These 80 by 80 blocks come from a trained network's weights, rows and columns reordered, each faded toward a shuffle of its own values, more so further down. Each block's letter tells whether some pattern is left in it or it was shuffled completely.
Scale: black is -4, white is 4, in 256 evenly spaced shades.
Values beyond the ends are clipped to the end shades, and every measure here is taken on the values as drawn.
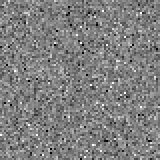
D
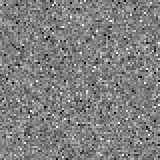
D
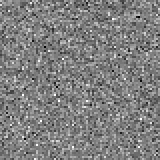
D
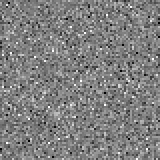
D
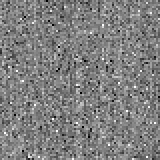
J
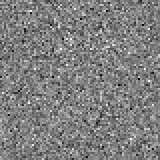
J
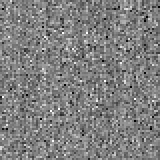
J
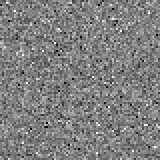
D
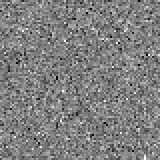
D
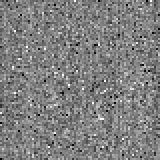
J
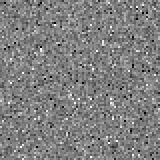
D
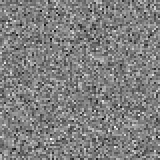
J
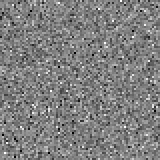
D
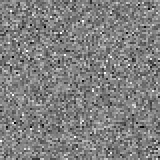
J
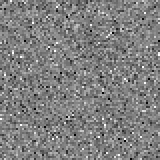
D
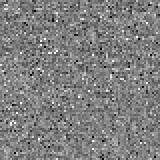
J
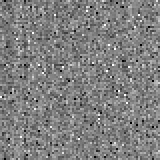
J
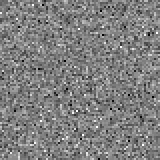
D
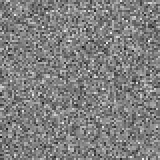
D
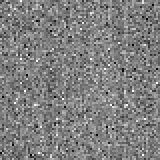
J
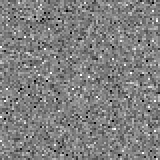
D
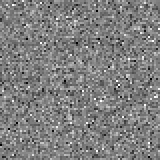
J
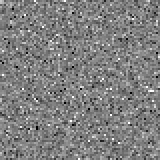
D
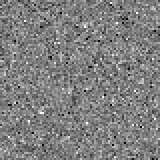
D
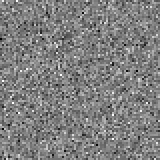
D
